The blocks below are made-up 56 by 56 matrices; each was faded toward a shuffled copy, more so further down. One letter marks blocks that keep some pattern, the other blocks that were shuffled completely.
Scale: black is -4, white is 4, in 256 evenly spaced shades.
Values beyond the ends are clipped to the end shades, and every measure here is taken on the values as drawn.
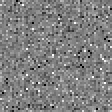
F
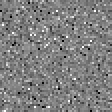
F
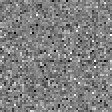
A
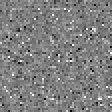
A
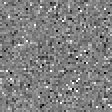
A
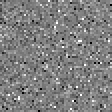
F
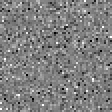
A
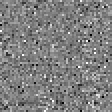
A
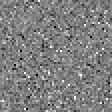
F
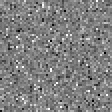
F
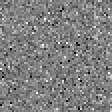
F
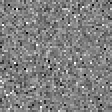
A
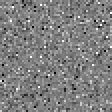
F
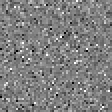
A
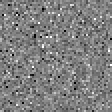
F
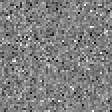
A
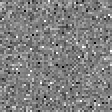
A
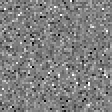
F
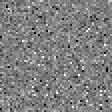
F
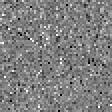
A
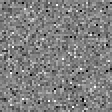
F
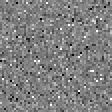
F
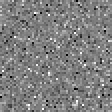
F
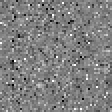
A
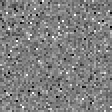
A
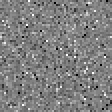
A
